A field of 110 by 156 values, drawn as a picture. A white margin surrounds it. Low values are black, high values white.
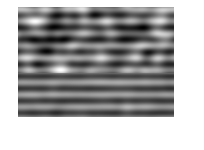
Horizontal stripes repeat 9 times down the table. No overall slope runs across the table. The histogram is bell-shaped. The bottom part is calmer, past a seam about 60% of the way down. There are no lone odd cells.
